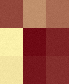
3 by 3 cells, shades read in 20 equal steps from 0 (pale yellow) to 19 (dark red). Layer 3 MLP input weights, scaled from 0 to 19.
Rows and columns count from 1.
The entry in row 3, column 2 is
18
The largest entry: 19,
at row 2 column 2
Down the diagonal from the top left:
14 19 16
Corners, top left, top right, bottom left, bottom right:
14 11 1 16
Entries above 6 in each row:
3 2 2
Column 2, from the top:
8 19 18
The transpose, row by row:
14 0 1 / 8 19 18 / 11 17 16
